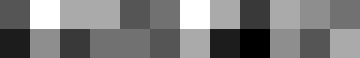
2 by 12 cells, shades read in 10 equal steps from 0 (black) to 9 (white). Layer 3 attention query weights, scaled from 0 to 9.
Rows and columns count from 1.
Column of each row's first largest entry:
2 7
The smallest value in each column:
1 5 2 4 3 3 6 1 0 5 3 4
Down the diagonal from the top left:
3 5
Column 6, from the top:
4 3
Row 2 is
1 5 2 4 4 3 6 1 0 5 3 6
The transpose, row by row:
3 1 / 9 5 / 6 2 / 6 4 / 3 4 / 4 3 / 9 6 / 6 1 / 2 0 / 6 5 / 5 3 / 4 6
